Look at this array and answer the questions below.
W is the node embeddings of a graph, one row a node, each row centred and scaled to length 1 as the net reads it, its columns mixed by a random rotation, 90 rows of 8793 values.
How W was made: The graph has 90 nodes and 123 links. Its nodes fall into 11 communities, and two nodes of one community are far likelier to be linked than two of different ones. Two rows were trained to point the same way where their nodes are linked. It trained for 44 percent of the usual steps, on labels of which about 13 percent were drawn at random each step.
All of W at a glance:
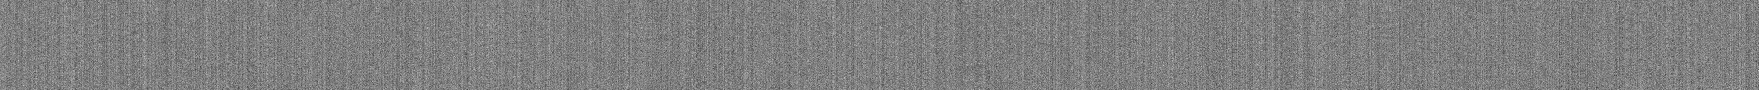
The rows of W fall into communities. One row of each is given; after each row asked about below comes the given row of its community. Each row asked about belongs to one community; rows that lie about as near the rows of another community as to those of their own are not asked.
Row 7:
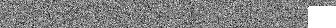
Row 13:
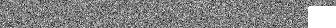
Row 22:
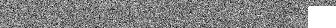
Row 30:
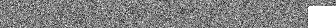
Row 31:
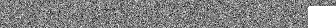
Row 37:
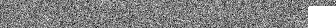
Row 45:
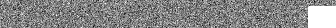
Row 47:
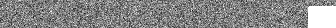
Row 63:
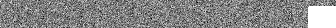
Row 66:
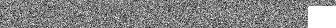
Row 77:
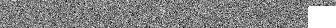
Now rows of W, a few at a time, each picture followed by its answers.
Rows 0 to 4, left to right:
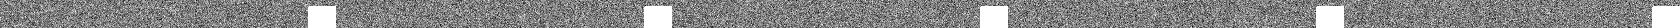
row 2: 13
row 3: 66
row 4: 63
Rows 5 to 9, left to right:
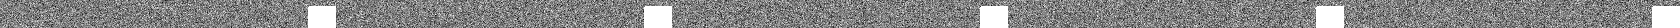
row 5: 63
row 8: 7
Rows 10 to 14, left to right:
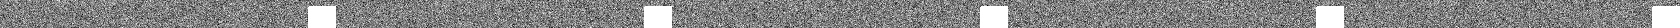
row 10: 7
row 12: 30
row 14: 47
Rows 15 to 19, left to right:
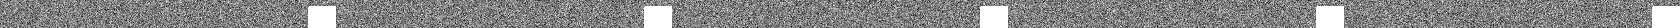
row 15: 31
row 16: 7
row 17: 22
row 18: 47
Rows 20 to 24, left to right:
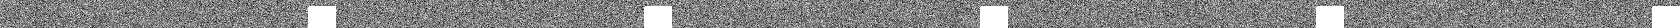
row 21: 22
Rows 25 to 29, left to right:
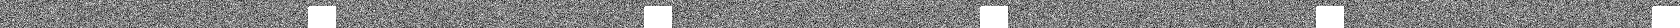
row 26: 77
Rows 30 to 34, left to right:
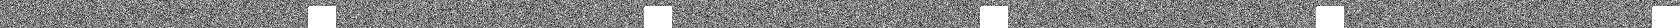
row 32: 45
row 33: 30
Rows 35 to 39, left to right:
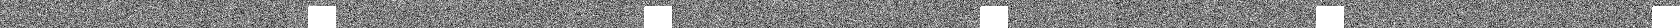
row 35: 7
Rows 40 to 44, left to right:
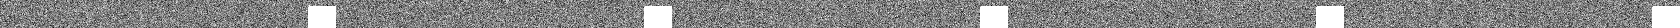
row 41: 66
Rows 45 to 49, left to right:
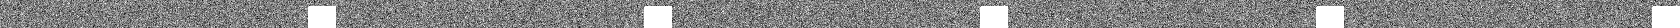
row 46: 30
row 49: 77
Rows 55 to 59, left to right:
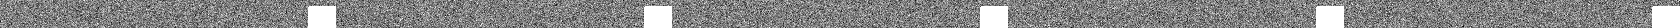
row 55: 45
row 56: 7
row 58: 63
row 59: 22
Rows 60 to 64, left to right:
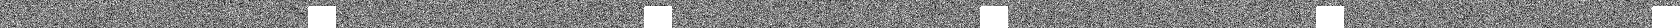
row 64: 63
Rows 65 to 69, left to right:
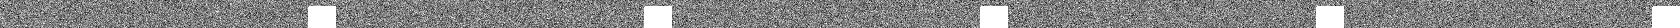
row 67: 47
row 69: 37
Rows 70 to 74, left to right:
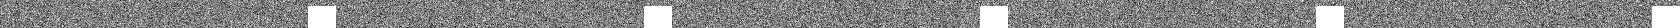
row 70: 66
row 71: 22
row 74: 77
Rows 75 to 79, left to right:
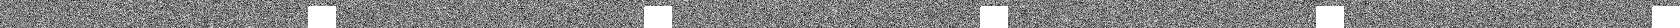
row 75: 37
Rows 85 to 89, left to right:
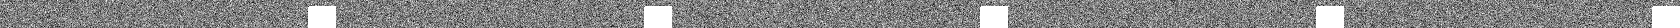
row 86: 22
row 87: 45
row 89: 63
